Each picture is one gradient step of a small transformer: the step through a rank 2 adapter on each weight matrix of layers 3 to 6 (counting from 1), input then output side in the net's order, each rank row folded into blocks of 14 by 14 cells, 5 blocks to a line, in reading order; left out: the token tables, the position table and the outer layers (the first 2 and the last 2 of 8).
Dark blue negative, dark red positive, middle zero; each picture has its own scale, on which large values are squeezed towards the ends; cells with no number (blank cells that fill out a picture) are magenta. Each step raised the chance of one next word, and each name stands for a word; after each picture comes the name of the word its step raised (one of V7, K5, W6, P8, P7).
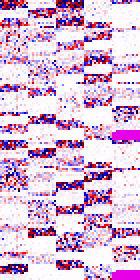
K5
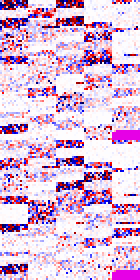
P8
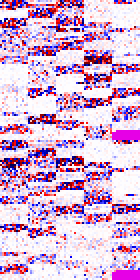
P8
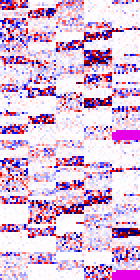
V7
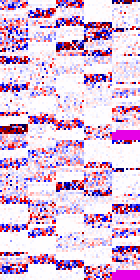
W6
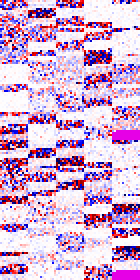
V7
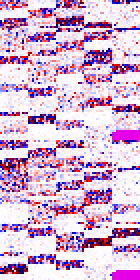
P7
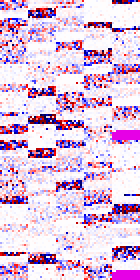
V7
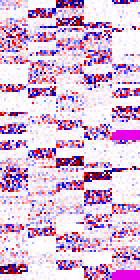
K5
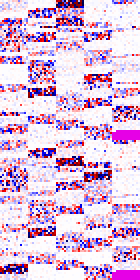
K5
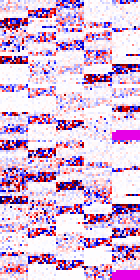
V7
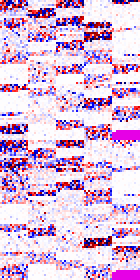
P8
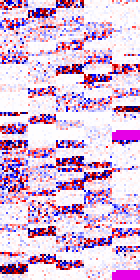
P7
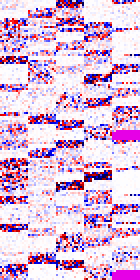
K5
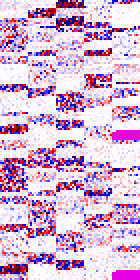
P8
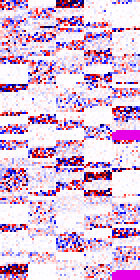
K5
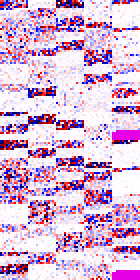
P7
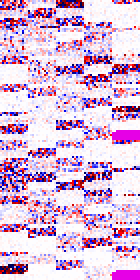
P7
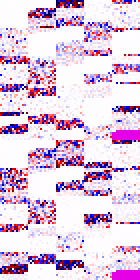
P7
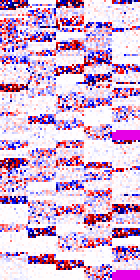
V7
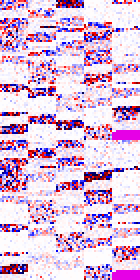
K5
